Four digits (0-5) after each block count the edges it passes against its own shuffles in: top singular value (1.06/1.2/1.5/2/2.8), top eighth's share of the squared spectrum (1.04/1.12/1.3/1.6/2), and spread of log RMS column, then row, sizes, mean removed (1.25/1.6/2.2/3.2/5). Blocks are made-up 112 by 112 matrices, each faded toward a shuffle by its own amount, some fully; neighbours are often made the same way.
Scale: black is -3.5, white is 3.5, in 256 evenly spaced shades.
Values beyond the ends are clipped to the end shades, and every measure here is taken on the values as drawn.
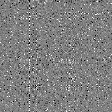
4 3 2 1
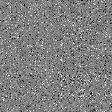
3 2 1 1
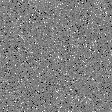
0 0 0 0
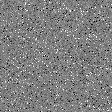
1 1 0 0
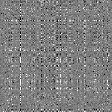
5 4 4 3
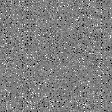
4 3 2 1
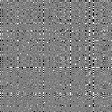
5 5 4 3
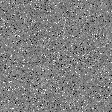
0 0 0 0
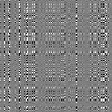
5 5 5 4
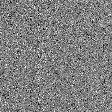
1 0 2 0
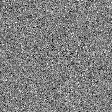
0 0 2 0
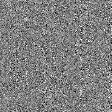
1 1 3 0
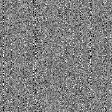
2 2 4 0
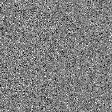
0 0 2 0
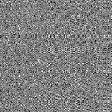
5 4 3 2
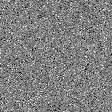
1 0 0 0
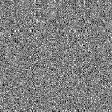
4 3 2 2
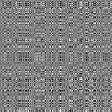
5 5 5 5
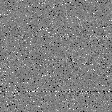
2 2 0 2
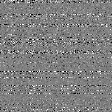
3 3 2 4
